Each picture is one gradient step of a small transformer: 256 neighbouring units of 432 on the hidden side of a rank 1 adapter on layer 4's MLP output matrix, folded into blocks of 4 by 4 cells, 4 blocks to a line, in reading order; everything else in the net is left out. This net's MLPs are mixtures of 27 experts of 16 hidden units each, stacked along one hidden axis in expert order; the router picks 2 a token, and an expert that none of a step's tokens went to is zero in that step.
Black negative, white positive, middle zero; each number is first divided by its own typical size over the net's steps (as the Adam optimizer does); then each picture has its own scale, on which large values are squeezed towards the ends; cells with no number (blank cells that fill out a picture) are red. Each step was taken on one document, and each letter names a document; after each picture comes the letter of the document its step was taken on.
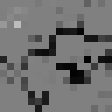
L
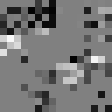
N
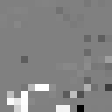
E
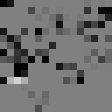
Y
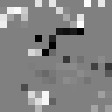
L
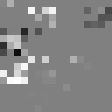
Y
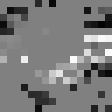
N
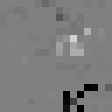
E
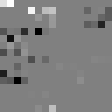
Y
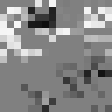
N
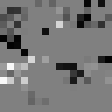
L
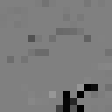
E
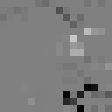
E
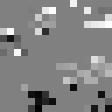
N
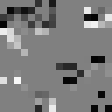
N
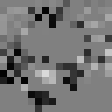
L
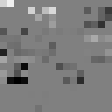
Y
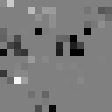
Y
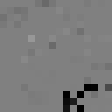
E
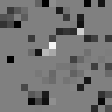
L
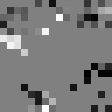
N
